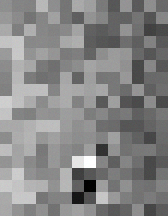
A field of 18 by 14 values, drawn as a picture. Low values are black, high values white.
Stripes: none. Roughest part: bottom middle. Odd patch: rougher, in the bottom middle. Odd rows or columns: none. Slope: up to the left.
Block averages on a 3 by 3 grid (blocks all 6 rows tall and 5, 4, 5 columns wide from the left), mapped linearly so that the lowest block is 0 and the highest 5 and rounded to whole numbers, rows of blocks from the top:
4 2 0 | 5 3 0 | 5 2 0
